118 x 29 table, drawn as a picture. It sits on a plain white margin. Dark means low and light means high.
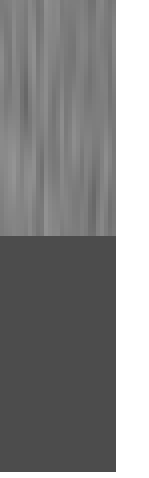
It is made of 2 by 1 panels. Panel 1,1: middling, streaked downward, faint in contrast. Panel 2,1: low, flat.
